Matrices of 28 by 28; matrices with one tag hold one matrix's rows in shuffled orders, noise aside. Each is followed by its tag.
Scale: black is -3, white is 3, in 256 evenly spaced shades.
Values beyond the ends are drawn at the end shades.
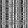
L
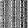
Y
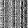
Y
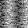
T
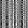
L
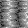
T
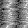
T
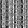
L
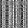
L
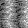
T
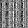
L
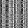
L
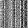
Y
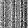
Y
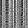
L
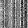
Y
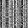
L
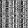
L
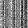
Y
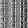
Y
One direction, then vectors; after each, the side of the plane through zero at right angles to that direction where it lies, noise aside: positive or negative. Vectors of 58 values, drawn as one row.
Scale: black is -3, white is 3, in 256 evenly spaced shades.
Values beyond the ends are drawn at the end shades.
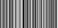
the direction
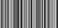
negative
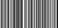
negative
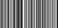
negative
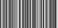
positive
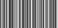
positive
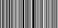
positive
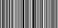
positive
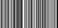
negative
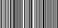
negative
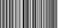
positive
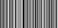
positive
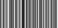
positive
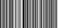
positive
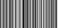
positive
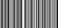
negative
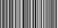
positive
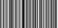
positive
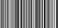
negative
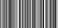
positive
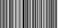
positive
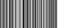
positive
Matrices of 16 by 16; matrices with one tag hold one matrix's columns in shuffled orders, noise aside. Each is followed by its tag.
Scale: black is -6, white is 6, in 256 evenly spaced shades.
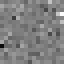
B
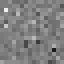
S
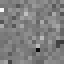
S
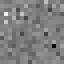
B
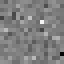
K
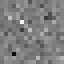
K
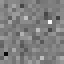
K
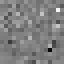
S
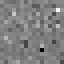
S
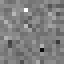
S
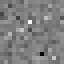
K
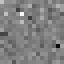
B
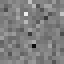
B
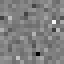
K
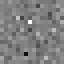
K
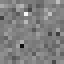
B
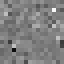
S
